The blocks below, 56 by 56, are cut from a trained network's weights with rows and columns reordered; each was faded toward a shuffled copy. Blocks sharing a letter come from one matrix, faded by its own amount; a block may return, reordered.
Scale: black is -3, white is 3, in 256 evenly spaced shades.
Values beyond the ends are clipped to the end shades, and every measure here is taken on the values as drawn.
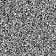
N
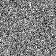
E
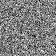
E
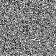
N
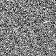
N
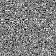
N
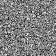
E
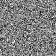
E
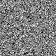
N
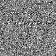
N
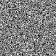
N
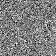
E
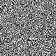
N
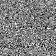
N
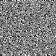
N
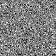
N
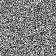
E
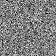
N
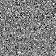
N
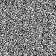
E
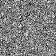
E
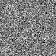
E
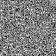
N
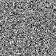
N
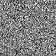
N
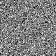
E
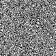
E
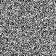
E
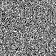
E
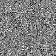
N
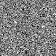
N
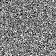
E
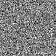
N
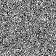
E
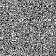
N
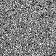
E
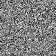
E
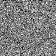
N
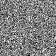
E
